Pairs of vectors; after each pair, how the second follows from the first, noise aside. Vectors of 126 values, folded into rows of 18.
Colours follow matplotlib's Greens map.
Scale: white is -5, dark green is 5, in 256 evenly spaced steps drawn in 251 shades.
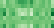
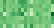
sign-scrambled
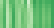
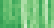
reversed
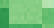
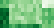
scaled up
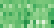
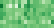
reversed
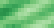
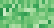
sign-scrambled
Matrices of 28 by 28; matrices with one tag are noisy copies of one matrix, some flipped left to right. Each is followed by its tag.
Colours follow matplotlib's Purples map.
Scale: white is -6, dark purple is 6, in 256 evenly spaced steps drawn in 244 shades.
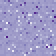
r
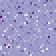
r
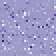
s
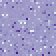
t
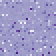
t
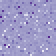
r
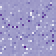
s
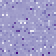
t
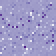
s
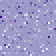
r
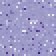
t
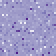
t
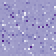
s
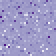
r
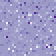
r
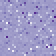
r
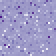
r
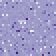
t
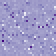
s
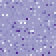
t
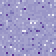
t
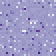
t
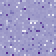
t
